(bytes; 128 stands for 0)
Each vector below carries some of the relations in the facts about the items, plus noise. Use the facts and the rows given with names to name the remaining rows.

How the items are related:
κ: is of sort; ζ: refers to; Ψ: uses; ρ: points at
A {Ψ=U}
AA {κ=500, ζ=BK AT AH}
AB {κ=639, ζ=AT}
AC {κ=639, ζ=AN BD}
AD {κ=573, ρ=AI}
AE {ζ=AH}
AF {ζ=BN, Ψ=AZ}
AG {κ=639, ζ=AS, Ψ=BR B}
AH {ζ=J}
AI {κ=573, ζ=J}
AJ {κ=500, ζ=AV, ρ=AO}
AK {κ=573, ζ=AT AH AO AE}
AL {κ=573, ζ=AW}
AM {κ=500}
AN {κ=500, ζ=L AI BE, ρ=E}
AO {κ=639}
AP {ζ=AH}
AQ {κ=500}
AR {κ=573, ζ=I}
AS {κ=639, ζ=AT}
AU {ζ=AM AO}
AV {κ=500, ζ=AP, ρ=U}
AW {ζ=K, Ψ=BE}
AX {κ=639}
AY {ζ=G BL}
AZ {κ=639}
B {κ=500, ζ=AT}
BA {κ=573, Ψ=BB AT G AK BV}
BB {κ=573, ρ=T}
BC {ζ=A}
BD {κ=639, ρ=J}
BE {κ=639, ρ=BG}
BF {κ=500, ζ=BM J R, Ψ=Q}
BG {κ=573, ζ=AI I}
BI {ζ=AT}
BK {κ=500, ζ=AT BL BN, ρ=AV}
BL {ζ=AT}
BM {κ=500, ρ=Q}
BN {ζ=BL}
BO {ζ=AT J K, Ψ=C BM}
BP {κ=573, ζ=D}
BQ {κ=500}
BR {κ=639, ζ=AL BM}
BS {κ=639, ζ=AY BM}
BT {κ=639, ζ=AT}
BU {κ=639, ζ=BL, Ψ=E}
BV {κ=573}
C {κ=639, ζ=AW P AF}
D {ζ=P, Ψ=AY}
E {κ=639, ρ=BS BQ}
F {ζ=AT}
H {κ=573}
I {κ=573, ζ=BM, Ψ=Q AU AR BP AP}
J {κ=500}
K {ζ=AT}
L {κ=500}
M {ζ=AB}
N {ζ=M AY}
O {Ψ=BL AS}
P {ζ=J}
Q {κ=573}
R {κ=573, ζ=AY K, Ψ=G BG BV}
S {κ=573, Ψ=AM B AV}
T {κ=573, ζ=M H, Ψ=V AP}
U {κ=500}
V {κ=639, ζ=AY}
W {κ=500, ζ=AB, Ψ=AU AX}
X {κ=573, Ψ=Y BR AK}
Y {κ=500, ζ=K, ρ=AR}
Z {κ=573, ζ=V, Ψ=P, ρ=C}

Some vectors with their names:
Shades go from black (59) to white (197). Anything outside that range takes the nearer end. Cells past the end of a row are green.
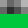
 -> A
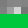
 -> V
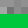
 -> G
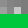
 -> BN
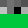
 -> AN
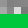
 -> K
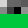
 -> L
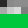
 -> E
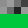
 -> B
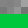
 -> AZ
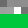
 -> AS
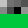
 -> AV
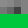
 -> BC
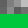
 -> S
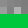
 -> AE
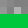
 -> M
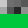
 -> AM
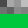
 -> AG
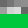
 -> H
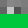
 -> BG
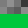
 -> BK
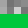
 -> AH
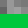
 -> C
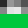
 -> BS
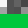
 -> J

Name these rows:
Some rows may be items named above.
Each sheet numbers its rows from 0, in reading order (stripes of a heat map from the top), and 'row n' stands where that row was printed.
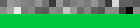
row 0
BT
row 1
BK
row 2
AI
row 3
BK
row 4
L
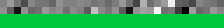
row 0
Y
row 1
AU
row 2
P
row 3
AR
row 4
Y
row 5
AO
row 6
U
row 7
AU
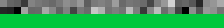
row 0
BF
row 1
AU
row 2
AC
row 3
BP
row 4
AP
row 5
I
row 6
L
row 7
Z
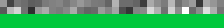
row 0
Q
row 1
T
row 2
AX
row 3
AU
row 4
BM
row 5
AK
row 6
AT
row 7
AK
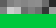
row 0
AL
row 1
AA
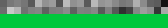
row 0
BP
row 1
BR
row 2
BR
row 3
BR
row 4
O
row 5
BQ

